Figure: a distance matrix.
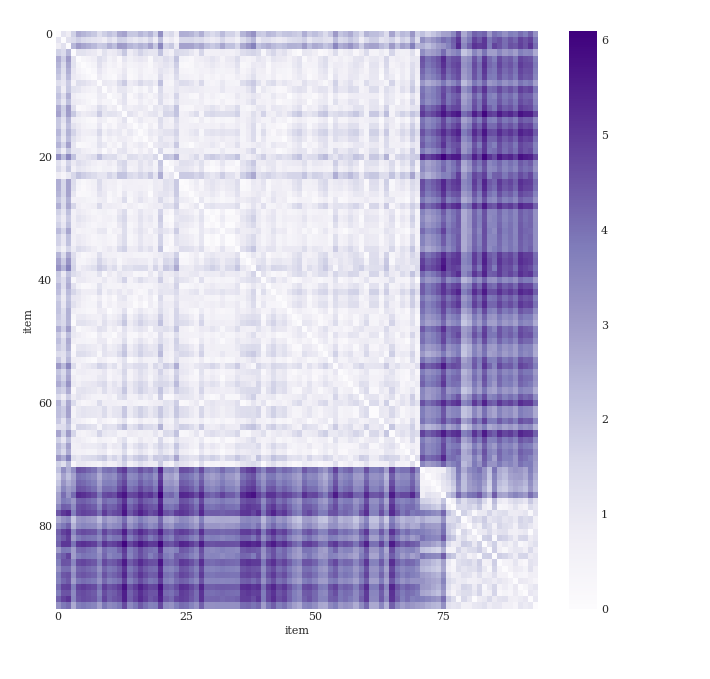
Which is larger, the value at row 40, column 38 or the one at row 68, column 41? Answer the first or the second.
the first
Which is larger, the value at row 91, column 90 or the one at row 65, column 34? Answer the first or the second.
the second
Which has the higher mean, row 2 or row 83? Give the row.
83
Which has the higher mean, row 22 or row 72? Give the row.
72
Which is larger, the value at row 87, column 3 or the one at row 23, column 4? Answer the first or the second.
the first
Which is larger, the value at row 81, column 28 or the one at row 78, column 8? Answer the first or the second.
the first
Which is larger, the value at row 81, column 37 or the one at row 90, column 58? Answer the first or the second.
the first
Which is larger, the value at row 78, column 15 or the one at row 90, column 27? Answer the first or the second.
the first
